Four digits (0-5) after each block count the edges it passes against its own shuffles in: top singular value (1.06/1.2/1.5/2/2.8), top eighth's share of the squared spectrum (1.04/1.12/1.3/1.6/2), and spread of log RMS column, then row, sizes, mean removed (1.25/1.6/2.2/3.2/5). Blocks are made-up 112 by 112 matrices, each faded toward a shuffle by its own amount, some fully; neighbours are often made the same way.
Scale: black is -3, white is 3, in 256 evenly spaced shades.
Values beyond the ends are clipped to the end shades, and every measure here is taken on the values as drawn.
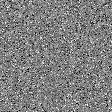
1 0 0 0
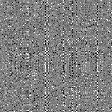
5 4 3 2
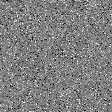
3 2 1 0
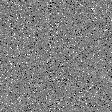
2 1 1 0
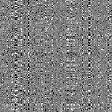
5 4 4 3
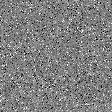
2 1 0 0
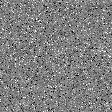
0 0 0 0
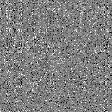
4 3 2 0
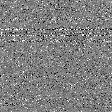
2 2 0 3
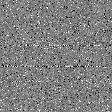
2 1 0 2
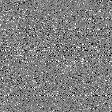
2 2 0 3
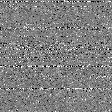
2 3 0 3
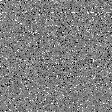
1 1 0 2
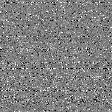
2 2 0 3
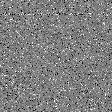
1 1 0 1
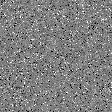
0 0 0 0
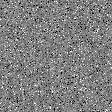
0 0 0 0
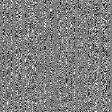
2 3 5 0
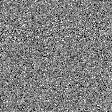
0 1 0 2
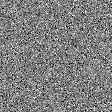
0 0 0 0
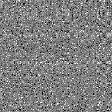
4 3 2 2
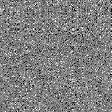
4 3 2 1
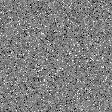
2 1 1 0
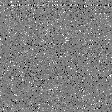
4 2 1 1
